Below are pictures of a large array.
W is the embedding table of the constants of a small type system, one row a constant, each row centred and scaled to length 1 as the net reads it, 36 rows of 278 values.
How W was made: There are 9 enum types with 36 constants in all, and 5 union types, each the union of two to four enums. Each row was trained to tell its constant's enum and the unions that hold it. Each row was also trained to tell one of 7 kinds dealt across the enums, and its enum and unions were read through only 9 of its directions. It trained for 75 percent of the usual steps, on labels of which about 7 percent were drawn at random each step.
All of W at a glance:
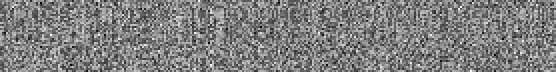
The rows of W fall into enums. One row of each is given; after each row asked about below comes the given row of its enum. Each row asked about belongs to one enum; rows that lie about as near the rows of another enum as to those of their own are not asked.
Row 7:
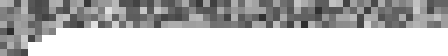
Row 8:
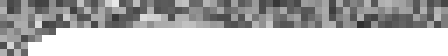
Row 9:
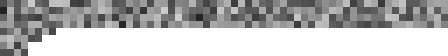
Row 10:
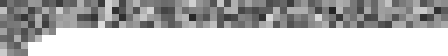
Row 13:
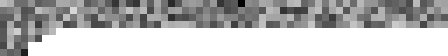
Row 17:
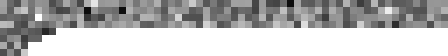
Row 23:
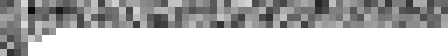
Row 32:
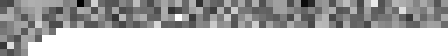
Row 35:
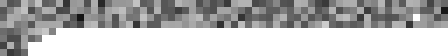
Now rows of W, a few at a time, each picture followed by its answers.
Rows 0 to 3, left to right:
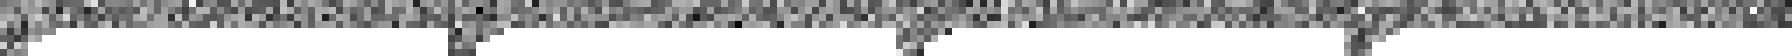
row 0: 32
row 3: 23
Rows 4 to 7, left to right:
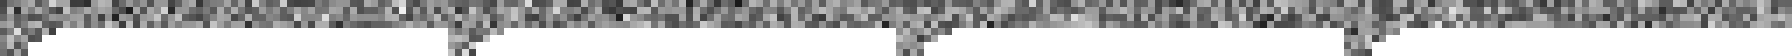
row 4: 9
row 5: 8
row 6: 8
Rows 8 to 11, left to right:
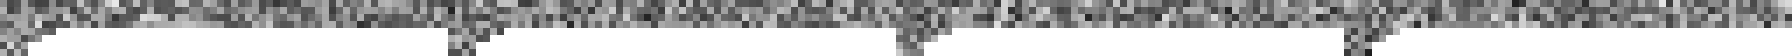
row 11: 13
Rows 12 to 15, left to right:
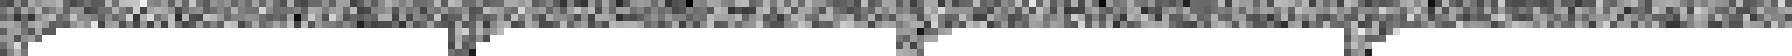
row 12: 9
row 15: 7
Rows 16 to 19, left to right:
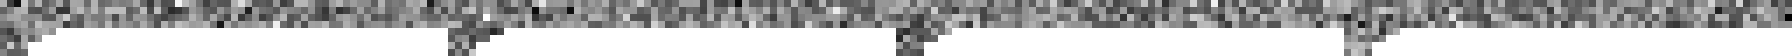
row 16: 35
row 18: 13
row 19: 7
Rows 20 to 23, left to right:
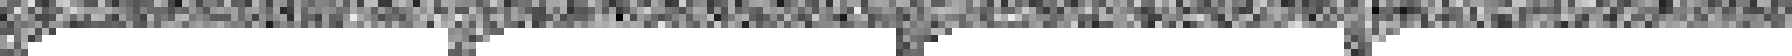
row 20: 7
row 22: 13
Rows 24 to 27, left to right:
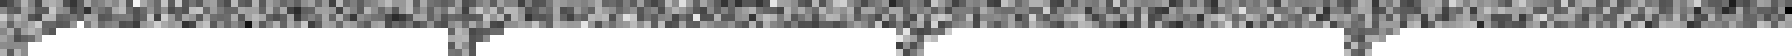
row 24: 8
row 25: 9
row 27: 23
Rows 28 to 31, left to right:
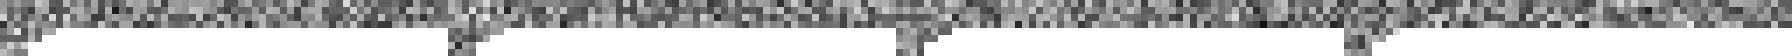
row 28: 10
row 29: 32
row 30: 9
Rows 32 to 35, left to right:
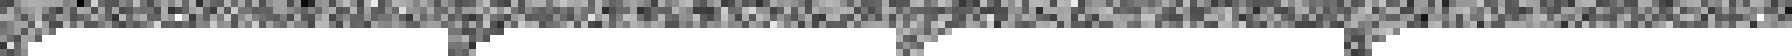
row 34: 23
